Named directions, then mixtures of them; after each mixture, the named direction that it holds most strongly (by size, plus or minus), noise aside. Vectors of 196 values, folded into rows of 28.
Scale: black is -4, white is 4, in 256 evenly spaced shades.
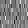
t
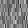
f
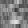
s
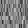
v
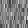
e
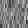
e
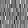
t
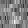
s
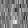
f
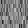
v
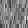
e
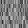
v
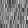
e
